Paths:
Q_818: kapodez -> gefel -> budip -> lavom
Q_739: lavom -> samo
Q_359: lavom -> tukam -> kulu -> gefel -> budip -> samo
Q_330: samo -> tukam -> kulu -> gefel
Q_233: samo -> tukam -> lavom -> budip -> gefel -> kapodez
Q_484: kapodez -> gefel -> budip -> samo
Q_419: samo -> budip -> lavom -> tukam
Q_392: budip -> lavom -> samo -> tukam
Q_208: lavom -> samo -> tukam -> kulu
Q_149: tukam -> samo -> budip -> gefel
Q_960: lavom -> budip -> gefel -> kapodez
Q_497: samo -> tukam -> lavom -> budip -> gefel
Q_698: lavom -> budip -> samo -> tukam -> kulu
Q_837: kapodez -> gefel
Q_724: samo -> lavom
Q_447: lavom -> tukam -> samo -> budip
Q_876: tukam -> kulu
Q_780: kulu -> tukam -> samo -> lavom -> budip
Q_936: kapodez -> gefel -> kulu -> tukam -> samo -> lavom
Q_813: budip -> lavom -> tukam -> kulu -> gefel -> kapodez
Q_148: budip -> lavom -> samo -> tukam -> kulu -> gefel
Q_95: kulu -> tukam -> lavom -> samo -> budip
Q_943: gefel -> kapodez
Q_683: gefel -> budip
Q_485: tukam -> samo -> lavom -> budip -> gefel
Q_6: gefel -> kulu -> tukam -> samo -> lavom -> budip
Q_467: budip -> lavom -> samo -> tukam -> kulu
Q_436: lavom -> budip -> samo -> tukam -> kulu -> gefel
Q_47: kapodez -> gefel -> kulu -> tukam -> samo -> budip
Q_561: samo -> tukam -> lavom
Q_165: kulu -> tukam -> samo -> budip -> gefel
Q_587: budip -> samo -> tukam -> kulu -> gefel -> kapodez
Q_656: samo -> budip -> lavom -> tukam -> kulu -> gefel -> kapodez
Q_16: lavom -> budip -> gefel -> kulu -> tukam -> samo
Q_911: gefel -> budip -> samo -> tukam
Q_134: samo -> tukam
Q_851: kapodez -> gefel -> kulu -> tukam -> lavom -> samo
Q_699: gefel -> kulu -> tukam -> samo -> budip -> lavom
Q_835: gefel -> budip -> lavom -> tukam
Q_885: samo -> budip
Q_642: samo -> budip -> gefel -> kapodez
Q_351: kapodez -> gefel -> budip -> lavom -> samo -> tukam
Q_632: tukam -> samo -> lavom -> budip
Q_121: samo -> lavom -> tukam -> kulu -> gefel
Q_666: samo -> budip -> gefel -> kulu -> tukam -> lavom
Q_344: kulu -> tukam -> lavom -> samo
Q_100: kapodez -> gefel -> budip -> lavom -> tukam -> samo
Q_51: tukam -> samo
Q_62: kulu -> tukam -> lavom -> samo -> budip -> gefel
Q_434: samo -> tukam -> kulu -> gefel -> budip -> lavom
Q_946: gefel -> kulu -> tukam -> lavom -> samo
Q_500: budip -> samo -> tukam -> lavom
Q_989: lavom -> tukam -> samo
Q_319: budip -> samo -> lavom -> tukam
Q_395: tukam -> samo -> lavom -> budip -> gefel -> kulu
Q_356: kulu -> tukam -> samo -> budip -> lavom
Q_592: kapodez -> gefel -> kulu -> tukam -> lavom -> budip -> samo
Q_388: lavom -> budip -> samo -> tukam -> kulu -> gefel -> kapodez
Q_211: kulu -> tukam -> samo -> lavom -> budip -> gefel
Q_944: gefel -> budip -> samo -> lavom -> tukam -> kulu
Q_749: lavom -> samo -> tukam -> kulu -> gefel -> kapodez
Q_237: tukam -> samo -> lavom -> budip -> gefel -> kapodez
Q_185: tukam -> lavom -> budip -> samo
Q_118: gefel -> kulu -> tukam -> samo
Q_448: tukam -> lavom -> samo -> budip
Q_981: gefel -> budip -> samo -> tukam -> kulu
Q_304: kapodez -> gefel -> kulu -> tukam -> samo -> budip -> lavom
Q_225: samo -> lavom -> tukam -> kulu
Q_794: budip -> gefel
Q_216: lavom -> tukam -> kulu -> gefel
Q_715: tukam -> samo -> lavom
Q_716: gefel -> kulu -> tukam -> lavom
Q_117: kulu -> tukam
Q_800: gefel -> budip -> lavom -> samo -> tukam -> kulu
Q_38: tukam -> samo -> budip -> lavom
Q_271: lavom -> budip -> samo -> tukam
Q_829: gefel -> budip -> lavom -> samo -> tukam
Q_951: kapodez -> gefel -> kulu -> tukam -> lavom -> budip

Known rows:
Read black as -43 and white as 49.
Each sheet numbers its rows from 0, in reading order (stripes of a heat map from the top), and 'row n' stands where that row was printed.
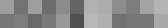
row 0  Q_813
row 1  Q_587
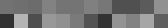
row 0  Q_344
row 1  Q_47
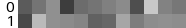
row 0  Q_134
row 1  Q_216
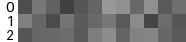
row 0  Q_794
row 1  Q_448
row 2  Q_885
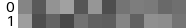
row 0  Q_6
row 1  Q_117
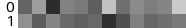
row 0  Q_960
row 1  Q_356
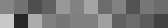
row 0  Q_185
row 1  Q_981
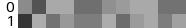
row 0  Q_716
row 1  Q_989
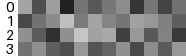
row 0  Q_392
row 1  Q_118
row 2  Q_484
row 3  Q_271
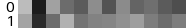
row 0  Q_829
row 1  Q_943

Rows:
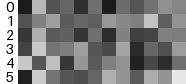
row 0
Q_165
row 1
Q_561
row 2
Q_62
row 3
Q_436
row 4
Q_467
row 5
Q_233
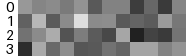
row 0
Q_208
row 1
Q_592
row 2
Q_148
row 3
Q_447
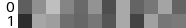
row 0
Q_121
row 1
Q_330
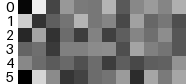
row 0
Q_16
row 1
Q_818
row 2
Q_149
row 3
Q_51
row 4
Q_780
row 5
Q_497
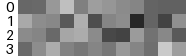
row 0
Q_946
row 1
Q_698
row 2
Q_936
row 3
Q_656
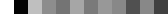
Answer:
Q_944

